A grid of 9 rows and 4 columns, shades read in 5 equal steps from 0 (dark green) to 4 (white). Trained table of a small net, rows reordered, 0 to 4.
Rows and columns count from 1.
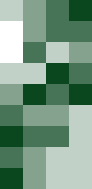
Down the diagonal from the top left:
3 2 3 1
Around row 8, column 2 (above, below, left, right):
1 2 1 3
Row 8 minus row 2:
-3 0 2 2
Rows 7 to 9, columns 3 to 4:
1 3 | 3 3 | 3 3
